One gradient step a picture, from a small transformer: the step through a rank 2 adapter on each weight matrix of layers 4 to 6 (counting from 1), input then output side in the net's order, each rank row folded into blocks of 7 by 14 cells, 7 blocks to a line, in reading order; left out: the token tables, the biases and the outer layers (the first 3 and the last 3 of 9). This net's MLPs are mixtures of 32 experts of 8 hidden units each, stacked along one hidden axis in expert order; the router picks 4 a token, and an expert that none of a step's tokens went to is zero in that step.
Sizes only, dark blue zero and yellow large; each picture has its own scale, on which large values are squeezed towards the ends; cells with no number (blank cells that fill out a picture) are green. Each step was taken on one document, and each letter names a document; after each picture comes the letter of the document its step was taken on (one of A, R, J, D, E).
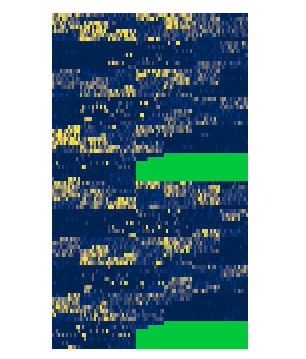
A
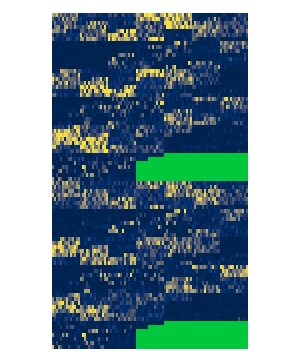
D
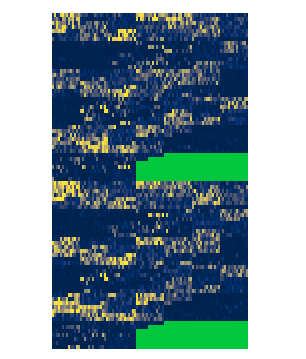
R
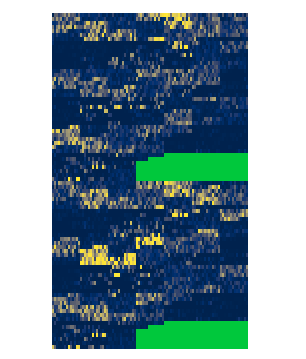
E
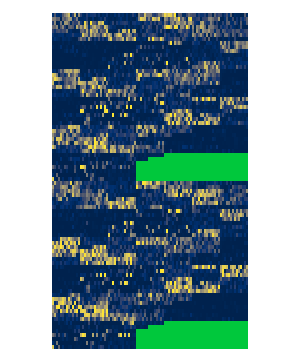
A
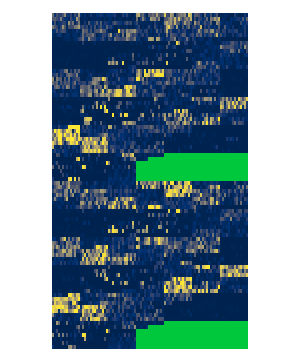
A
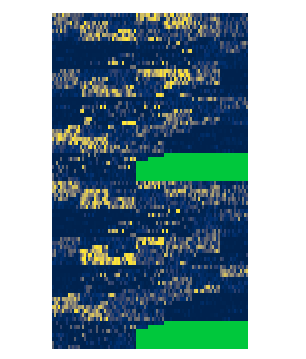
R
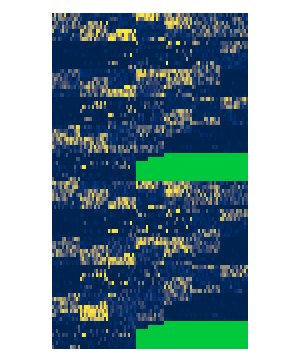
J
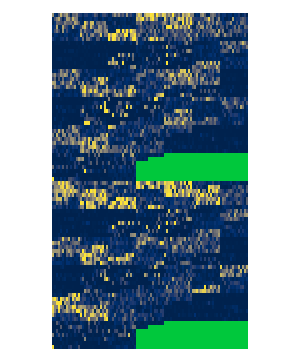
R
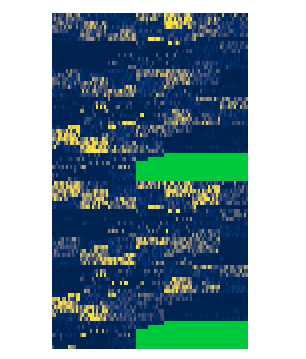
A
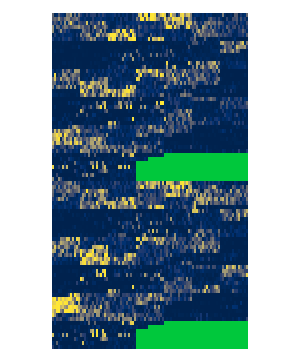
D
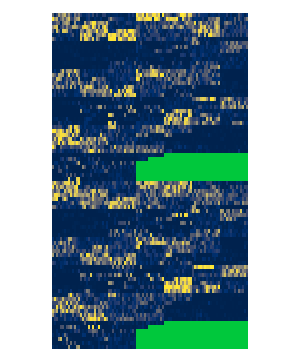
E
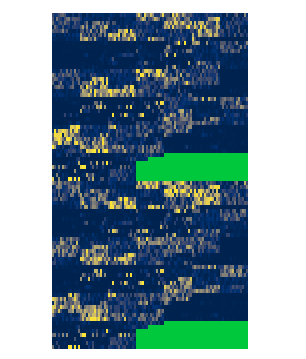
J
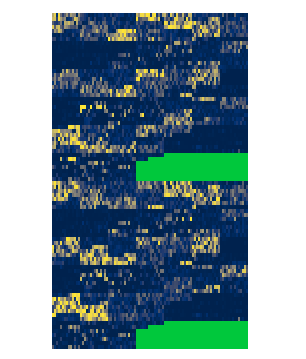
D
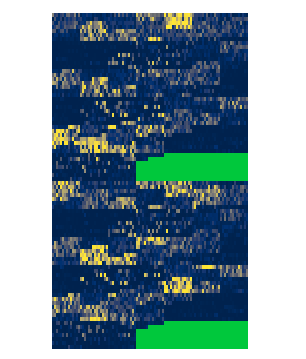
R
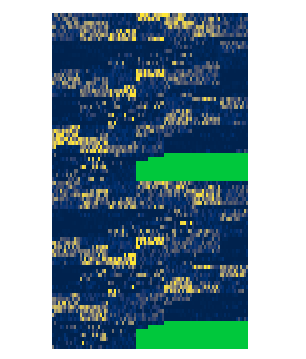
E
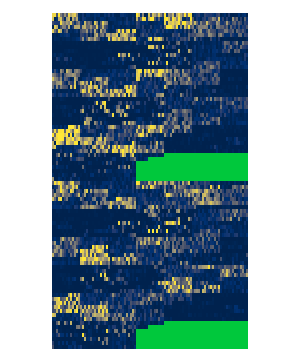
R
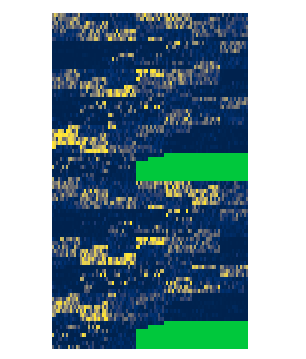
D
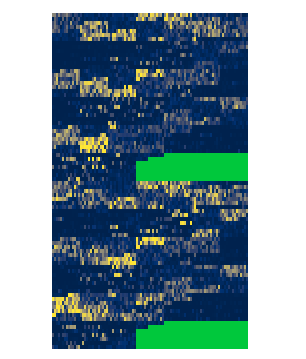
E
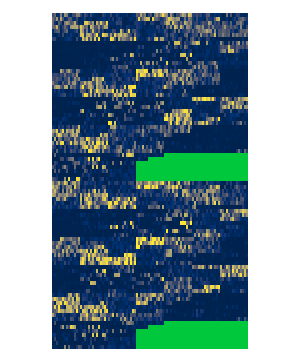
E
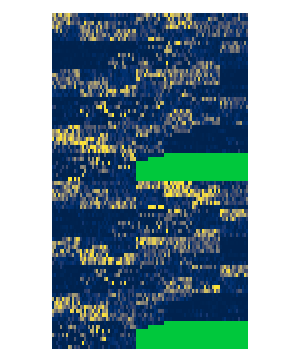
D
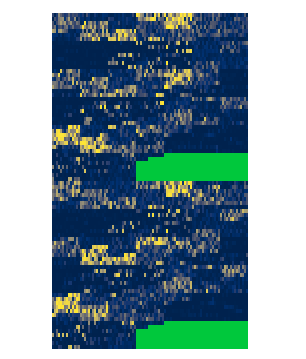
R
